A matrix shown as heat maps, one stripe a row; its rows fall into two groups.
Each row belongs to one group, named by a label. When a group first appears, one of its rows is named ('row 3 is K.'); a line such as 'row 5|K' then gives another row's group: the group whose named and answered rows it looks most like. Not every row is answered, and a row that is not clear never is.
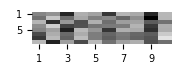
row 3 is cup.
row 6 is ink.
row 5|ink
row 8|cup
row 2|ink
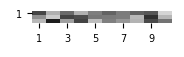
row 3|cup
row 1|ink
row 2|ink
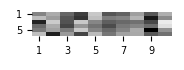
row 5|ink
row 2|cup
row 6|cup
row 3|ink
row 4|ink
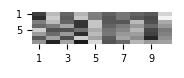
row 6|cup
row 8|cup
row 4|cup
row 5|cup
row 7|ink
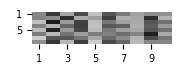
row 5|cup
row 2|ink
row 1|cup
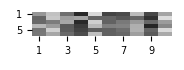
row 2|ink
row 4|cup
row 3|cup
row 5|ink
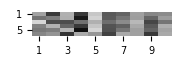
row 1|cup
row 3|cup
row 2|cup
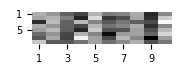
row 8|cup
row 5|cup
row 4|cup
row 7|ink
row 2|cup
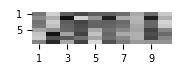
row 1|ink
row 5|cup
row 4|ink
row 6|cup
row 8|cup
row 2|ink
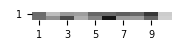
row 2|ink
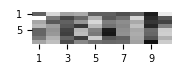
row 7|cup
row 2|cup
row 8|ink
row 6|ink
